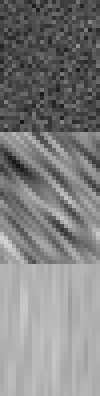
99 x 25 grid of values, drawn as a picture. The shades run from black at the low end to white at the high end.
The table splits into 3 rows of 1 panel. Panel 1,1: low, fine-grained. Panel 2,1: middling, slanting down to the right, strong in contrast. Panel 3,1: high, streaked downward, faint in contrast.
